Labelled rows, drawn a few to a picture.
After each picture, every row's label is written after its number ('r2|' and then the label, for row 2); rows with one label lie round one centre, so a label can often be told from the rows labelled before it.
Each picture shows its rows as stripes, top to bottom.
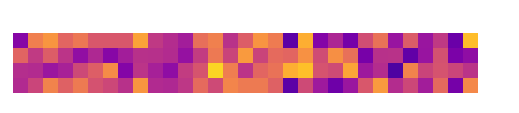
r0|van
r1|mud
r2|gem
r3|van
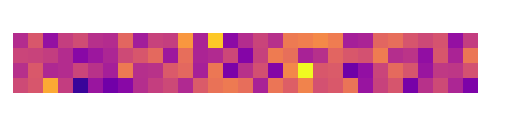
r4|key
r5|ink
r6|key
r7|mud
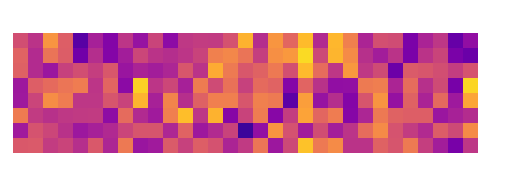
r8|mud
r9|mud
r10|gem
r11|van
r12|van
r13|key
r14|ink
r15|key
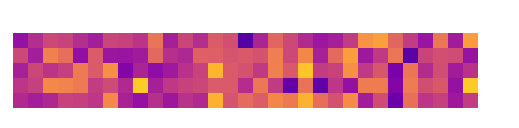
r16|ink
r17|mud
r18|gem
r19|van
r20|gem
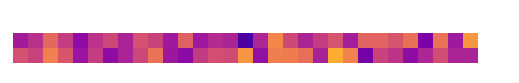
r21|ink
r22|mud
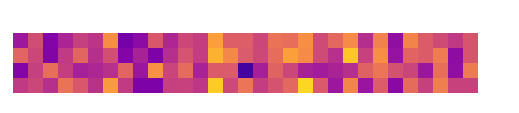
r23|gem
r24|gem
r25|ink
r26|gem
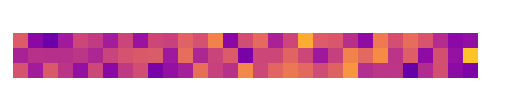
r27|key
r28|ink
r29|mud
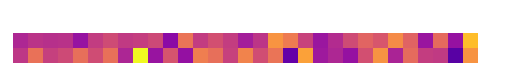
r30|ink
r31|van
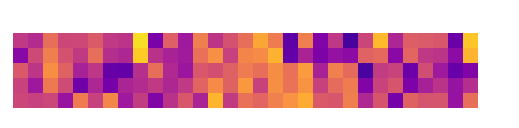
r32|van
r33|van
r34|mud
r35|mud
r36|gem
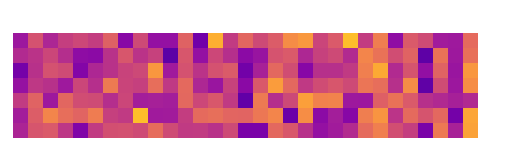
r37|gem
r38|ink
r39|ink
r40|ink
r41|key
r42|van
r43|ink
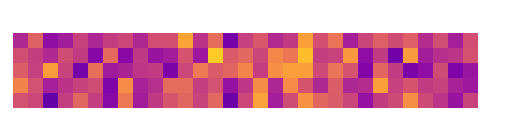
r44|key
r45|gem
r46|mud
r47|key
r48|key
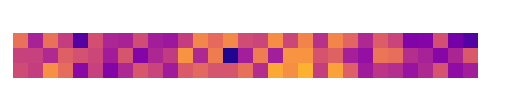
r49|mud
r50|key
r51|mud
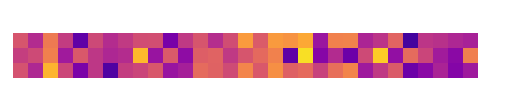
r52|mud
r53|van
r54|mud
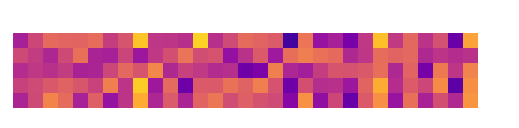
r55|van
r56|key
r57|ink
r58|van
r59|van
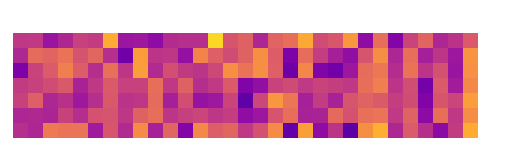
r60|gem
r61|van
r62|van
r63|ink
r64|ink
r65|ink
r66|van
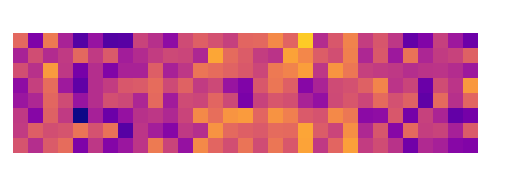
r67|mud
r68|gem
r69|mud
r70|ink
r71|ink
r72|mud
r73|gem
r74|mud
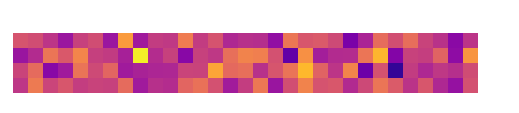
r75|key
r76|van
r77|gem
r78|key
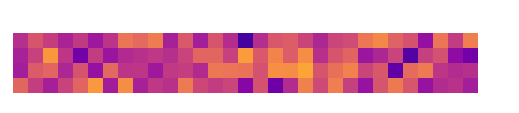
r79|ink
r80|mud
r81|gem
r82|key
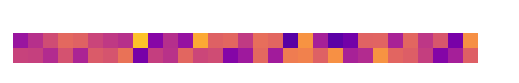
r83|van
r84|key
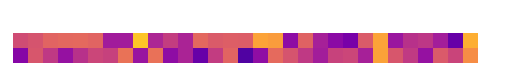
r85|van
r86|ink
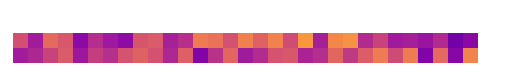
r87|mud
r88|ink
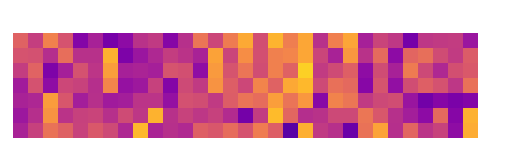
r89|mud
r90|gem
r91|gem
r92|gem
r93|mud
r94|ink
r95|van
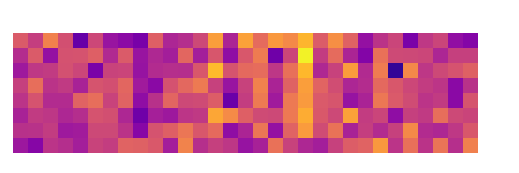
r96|mud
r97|key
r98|gem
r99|key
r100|key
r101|gem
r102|key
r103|ink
